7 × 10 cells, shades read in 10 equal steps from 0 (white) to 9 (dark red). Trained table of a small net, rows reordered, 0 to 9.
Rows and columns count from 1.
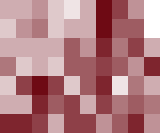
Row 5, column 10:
3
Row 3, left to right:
3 3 3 3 6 4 8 5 7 3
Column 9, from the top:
4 6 7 4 5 6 8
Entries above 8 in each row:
1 1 0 0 1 0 0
